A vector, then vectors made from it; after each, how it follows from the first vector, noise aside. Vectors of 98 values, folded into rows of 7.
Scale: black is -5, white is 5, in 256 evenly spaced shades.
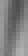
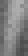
negated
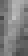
negated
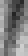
scaled up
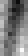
scaled up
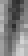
scaled up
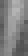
negated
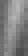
negated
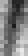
scaled up
